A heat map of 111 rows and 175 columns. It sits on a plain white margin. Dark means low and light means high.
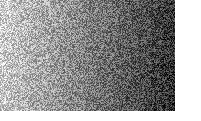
Slope: up to the left. Stripes: none. Odd rows or columns: none. Grain: fine.
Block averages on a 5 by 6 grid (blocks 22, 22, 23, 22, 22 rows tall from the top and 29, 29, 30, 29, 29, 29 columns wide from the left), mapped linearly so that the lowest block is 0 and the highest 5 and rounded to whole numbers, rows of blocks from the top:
543210
543210
543210
543210
543210
